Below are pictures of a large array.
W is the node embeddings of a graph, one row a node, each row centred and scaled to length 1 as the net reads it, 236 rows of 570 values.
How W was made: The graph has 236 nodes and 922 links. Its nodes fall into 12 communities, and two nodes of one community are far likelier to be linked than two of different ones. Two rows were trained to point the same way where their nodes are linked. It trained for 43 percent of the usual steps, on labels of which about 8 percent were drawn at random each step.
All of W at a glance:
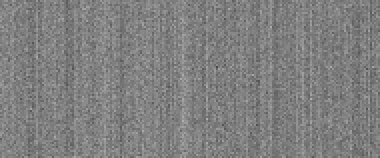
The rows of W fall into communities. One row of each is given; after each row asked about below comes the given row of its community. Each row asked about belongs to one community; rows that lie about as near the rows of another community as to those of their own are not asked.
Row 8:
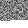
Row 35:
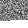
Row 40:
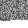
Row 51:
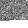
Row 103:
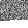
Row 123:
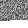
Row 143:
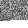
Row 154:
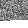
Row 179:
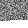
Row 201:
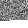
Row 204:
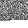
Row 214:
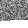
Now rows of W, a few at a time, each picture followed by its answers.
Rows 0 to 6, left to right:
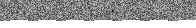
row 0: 179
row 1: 204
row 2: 154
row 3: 179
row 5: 123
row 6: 103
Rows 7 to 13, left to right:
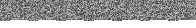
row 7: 35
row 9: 35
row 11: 123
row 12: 201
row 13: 201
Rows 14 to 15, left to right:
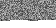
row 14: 51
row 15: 103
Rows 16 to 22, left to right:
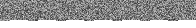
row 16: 35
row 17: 8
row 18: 143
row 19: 179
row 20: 40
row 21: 8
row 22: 35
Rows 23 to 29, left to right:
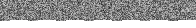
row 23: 154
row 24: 51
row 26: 179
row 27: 214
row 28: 51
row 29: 123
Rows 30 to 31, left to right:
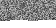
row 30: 214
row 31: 214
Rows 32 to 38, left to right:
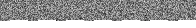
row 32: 40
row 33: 143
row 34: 103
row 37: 51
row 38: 35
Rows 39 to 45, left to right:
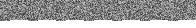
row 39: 154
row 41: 201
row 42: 214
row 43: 103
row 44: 8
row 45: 143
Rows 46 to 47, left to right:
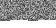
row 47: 8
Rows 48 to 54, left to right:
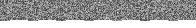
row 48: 201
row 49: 204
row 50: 40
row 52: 40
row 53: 103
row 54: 51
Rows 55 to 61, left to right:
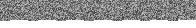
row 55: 8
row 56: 179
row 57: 40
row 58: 123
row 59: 204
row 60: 154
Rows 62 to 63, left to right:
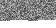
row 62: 214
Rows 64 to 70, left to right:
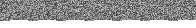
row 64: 201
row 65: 204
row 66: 103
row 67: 51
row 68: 40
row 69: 204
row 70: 40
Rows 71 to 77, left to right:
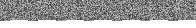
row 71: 154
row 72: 179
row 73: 40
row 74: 214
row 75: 179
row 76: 40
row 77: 35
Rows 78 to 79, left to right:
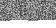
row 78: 35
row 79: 204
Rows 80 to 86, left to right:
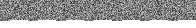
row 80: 143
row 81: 40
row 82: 154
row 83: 51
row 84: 179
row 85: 154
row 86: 40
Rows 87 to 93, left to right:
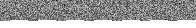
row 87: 214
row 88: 8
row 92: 51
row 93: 143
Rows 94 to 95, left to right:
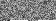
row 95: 201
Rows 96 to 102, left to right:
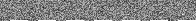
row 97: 35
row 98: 214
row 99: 40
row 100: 40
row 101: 204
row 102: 103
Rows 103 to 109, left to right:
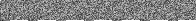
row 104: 103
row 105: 201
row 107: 51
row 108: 103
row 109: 154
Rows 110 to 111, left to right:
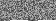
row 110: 154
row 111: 103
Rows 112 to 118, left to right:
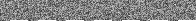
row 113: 143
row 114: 51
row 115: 201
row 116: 214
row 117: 103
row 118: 143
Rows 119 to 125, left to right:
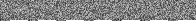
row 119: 123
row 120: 154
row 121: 51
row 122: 154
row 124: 103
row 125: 40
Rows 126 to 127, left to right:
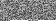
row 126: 143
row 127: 8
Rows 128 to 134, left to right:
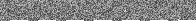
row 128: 154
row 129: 143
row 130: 143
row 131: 201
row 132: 51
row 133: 123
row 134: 179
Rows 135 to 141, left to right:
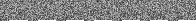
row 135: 201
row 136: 143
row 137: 204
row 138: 179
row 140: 179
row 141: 214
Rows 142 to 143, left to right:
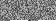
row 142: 143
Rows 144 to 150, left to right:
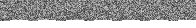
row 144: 154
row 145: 40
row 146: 123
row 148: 214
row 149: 143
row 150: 8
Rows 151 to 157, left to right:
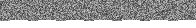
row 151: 51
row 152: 179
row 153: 214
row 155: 40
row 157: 179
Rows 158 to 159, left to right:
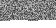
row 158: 204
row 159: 35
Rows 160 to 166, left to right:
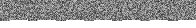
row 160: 103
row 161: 201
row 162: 143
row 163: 8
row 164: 214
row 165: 51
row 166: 103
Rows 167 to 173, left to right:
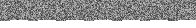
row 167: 154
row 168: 179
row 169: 214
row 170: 35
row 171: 143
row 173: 103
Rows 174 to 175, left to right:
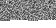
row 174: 8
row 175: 35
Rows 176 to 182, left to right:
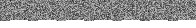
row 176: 103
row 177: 143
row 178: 204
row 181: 103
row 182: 143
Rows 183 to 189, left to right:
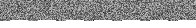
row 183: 179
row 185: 143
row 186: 214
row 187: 204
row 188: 179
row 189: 8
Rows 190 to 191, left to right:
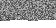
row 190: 103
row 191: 179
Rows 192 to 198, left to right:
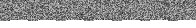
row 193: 8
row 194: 201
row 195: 40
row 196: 123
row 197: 204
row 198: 103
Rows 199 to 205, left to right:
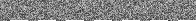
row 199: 143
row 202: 214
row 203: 143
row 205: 8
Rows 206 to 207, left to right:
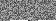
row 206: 40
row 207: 201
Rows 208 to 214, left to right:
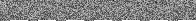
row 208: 204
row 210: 214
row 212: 51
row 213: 123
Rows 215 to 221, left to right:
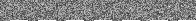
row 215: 51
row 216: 154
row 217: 51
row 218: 214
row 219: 123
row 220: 103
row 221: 35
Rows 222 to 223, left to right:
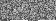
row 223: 154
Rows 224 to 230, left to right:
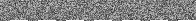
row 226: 179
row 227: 201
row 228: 154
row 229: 204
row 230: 103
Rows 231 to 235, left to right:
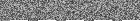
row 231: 51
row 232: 123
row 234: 143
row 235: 179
